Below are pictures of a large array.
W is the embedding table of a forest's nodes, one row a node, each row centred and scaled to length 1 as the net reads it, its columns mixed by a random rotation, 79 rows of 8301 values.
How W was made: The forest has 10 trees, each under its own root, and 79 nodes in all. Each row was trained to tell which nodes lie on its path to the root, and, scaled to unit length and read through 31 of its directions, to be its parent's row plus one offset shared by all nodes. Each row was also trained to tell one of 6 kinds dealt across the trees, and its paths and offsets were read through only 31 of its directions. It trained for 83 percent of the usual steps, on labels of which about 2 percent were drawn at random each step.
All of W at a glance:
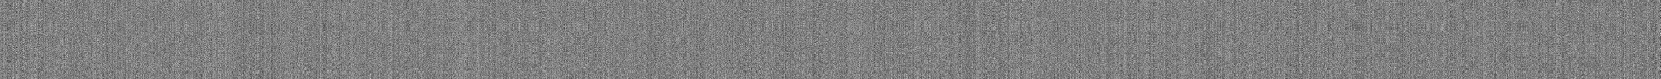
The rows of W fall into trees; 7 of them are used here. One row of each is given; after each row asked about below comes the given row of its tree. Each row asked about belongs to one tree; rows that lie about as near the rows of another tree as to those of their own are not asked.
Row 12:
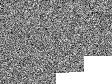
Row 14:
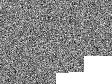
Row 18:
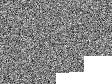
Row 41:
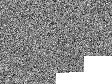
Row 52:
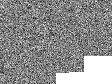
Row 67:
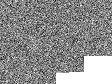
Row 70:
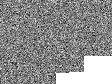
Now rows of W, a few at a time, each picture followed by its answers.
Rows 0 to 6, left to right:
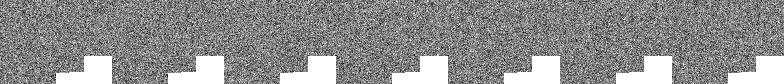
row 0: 70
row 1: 70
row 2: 41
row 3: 14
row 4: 52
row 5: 14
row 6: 12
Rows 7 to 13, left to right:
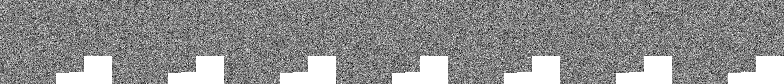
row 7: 52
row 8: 12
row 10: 70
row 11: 12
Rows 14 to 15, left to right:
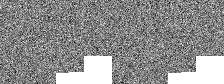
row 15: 12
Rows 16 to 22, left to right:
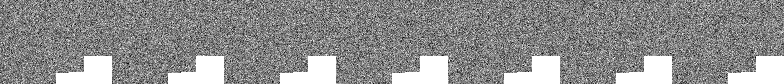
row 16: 12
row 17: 70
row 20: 41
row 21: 12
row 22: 14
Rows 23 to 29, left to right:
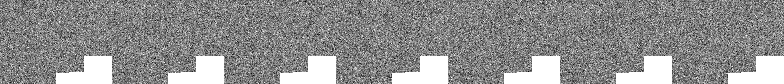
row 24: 14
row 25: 14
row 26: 70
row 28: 14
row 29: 70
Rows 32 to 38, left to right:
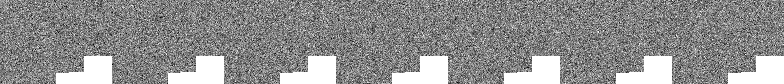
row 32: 41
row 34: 14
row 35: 67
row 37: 41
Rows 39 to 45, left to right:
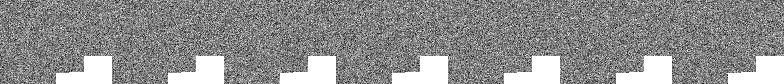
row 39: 70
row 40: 18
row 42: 12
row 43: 18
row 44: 18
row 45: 52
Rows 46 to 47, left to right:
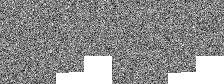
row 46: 14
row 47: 12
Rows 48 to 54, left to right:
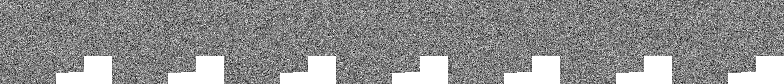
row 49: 67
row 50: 14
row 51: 12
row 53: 18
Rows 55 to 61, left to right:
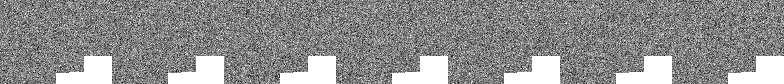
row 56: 12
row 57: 70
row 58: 70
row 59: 12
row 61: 14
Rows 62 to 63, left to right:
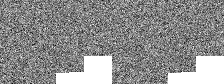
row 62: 52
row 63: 41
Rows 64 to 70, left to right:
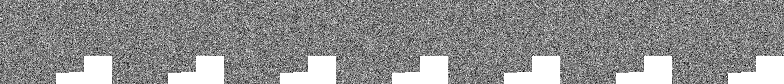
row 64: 70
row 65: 70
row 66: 52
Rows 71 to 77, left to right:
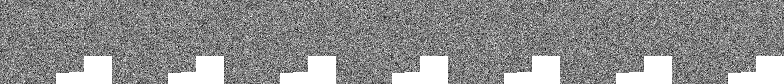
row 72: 12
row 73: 12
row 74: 14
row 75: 70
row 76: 14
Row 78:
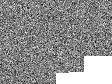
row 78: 14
